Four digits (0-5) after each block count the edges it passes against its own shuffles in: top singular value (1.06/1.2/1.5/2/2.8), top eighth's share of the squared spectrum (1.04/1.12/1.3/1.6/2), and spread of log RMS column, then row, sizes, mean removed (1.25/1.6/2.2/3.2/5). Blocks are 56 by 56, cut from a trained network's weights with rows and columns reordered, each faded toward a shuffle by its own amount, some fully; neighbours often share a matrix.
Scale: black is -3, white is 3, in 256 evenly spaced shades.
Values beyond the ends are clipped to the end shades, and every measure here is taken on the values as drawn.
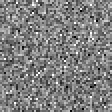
1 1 0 0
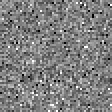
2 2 0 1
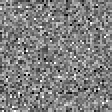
2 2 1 0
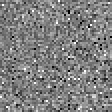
2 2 1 1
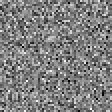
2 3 0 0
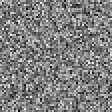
3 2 0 0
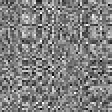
4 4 3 1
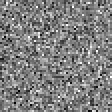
0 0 0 0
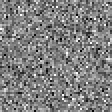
0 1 0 0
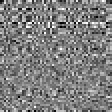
5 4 1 3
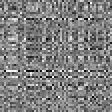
5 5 1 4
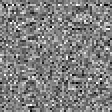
4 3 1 2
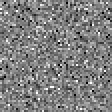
0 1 0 0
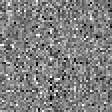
3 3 1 1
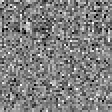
3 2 0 1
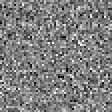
3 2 0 1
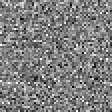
3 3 1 1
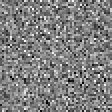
3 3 2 1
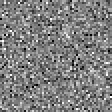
1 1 0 0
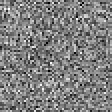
4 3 1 1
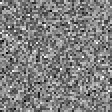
0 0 0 0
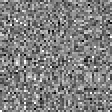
4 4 1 2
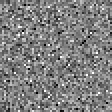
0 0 0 0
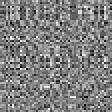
4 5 3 3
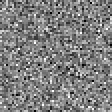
1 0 0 0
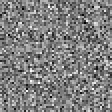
2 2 0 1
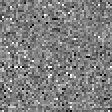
1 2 0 1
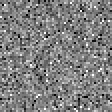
0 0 0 0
